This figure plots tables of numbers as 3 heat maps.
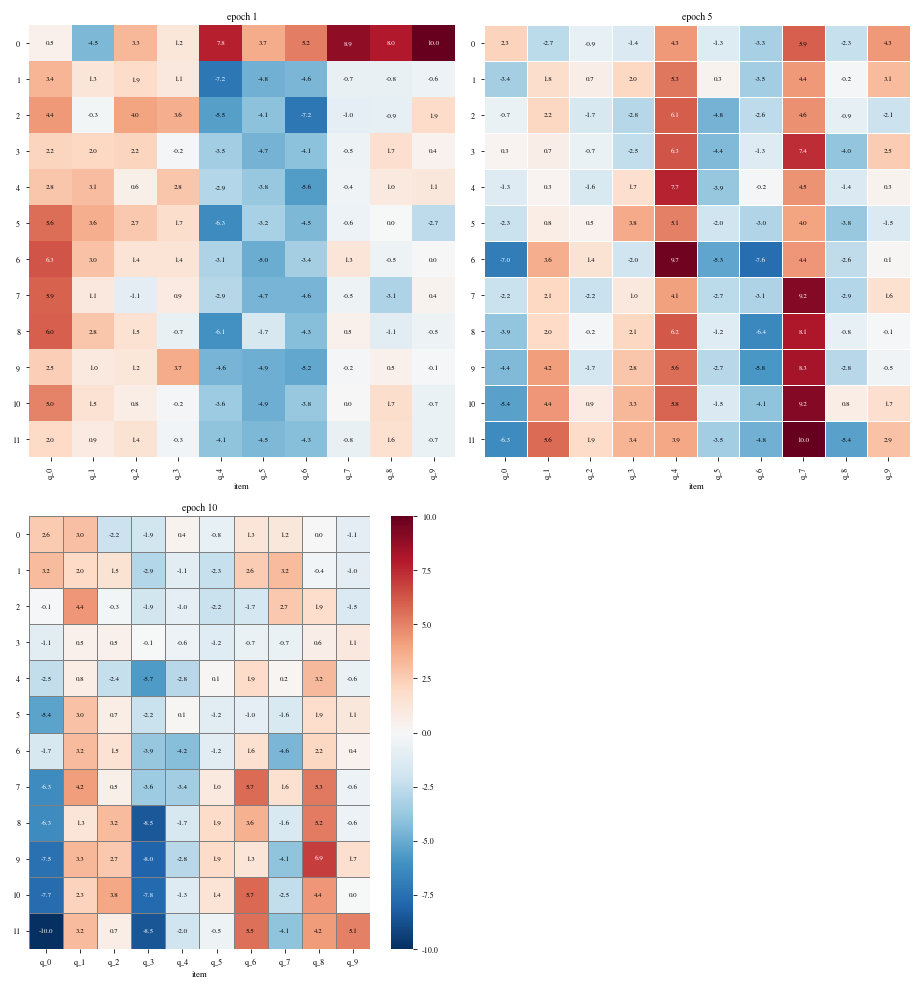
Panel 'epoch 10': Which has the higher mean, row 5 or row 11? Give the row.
5
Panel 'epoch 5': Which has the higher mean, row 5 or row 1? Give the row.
1
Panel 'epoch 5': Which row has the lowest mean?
6
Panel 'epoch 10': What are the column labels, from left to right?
q_0, q_1, q_2, q_3, q_4, q_5, q_6, q_7, q_8, q_9
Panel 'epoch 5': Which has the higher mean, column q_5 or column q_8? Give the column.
q_8
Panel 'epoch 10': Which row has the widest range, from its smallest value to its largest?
11
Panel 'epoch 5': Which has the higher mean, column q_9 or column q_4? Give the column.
q_4
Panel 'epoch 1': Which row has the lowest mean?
1
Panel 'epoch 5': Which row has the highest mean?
10
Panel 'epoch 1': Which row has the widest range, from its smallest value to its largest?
0
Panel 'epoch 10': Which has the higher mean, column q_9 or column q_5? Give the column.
q_9
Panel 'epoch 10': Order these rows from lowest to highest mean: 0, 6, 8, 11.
6, 11, 8, 0
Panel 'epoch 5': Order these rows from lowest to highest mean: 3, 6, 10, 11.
6, 3, 11, 10
